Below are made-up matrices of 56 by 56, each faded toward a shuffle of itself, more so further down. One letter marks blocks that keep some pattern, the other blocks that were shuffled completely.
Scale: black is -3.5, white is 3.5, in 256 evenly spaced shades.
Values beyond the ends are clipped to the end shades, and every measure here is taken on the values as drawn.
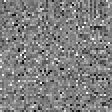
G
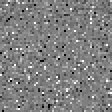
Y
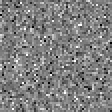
Y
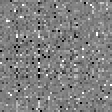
G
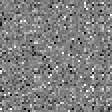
G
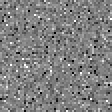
Y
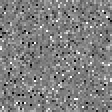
Y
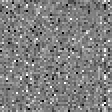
G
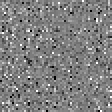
G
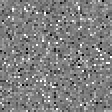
Y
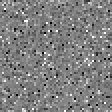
Y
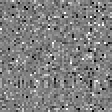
G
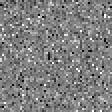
Y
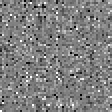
G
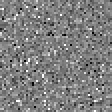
Y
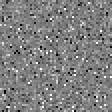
Y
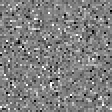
Y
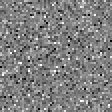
Y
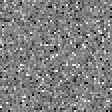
Y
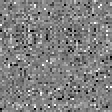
G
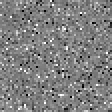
Y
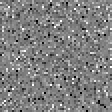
Y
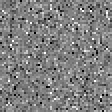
Y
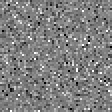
Y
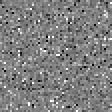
Y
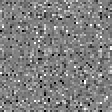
G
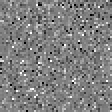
G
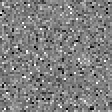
Y
